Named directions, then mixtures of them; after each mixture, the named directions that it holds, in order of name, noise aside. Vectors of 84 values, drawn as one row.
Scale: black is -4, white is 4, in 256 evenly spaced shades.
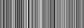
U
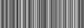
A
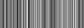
A, U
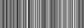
A, U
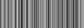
A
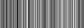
A, U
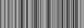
A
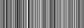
A, U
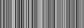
A, U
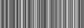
A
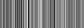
U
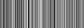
U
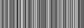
A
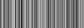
A, U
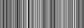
A, U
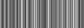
A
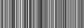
A, U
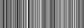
A, U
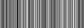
A, U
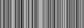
A, U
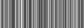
A, U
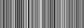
U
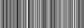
A, U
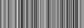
A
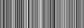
U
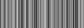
A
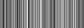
A, U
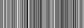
A, U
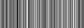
A, U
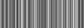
A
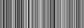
U
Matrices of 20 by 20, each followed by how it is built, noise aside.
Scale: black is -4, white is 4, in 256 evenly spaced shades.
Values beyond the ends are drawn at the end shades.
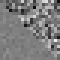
upper triangular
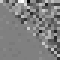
upper triangular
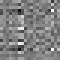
low rank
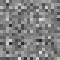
low rank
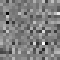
low rank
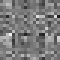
low rank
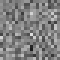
low rank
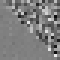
upper triangular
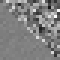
upper triangular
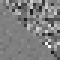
upper triangular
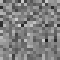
low rank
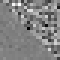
upper triangular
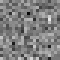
low rank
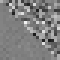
upper triangular
